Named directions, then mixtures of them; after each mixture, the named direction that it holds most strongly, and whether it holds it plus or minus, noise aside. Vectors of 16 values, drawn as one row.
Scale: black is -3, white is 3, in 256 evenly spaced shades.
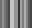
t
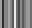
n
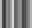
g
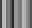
g, minus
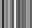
n, plus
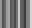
t, minus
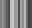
t, plus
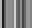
n, plus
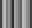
g, minus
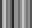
g, minus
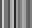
n, minus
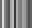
n, minus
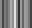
n, plus
